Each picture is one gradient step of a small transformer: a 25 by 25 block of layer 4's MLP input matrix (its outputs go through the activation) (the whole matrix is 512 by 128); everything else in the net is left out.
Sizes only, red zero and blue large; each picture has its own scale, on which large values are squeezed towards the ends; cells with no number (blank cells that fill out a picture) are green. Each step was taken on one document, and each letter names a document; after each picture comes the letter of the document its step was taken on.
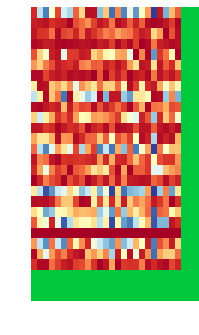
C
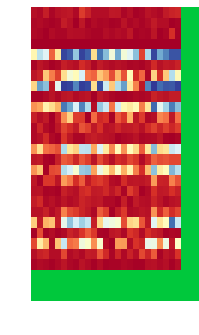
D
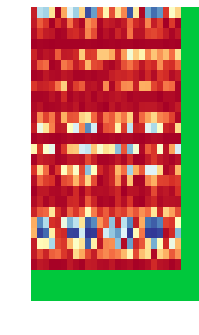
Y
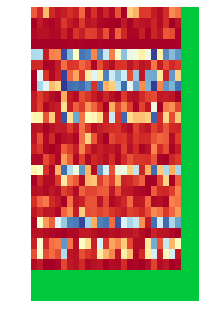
D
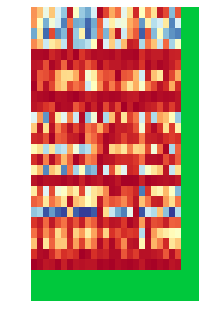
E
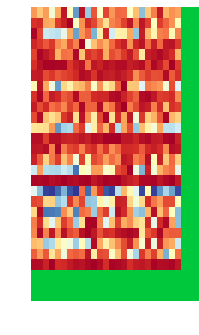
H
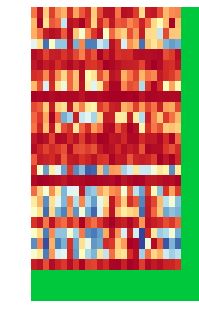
E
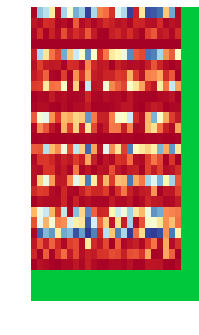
Y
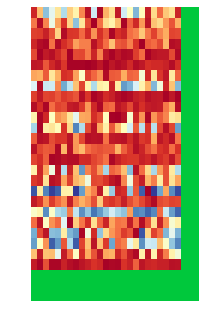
H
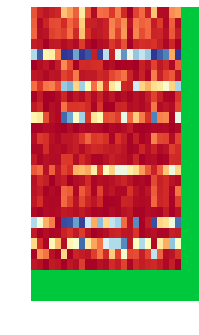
D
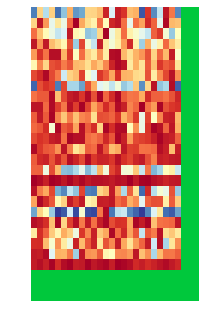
H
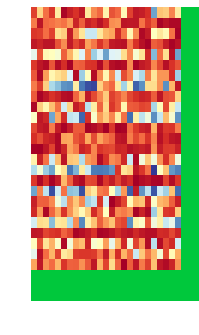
C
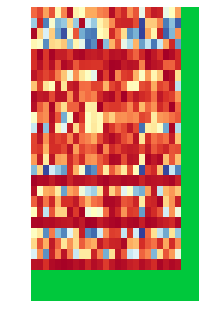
E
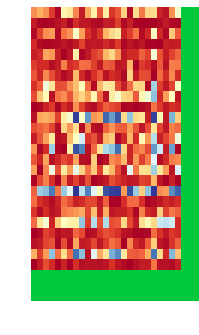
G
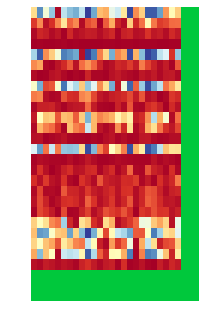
Y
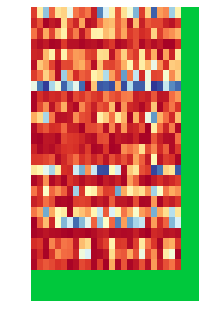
C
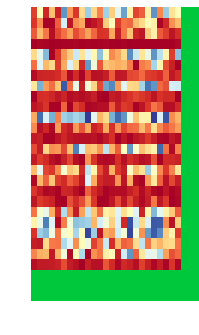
Y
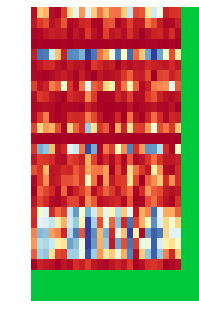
Y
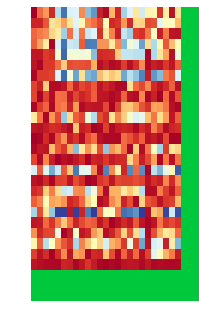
E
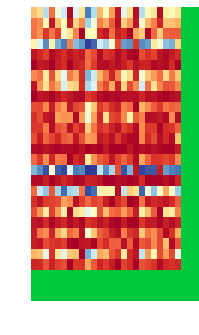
E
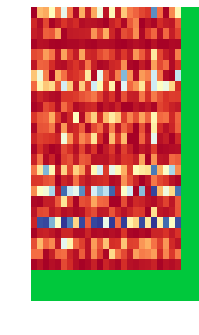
C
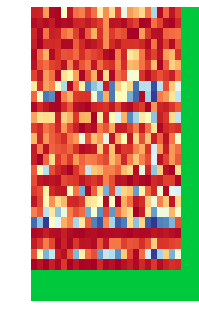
C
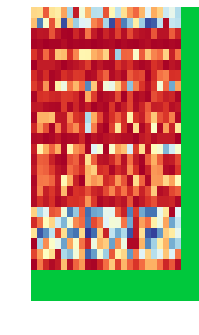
Y
